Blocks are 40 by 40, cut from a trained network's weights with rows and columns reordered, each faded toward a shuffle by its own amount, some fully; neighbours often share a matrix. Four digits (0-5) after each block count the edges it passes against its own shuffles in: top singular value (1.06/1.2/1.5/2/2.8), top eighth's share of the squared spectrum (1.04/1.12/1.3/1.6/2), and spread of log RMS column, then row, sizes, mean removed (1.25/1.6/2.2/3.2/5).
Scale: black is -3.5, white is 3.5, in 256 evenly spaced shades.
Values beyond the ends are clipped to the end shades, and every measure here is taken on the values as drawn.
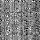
3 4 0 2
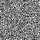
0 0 0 0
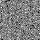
0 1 0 0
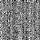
3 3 1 2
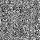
1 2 0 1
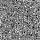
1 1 0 0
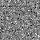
0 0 0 0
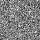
0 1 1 0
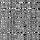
3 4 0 3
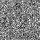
0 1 0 0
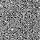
1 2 0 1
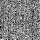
2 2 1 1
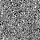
0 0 0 0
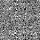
2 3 2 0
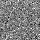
0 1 0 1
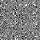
2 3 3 1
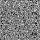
2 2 1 0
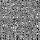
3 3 2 0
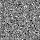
0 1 0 0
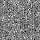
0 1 0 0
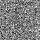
1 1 0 1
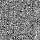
0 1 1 0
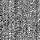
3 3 0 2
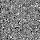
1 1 0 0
